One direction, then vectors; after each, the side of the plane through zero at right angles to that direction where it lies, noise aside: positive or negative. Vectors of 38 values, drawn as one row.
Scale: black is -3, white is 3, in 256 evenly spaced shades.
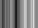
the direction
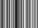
positive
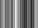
negative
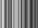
negative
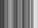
positive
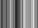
positive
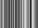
positive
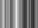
negative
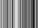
negative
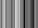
negative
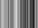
negative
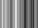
negative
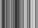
positive
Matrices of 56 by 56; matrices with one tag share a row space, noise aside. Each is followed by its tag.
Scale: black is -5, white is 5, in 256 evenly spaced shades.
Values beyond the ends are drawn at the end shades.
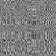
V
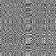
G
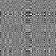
G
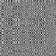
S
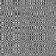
S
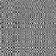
S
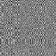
S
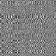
S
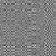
V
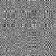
V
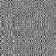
S
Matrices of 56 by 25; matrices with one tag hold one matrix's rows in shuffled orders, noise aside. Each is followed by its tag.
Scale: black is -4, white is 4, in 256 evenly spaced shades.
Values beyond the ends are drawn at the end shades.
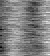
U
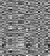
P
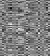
P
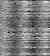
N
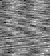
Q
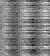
N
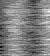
U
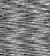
Q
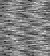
Q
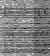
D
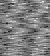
Q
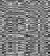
P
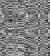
P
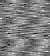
Q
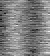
U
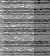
D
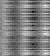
N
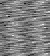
Q
